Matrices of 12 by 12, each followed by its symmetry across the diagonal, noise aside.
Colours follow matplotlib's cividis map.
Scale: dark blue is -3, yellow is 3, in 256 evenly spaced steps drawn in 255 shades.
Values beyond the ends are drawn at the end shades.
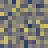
antisymmetric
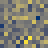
neither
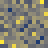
symmetric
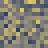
neither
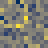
symmetric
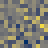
antisymmetric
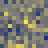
neither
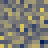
neither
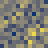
symmetric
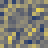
symmetric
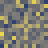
symmetric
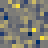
antisymmetric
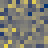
antisymmetric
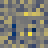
antisymmetric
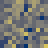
neither
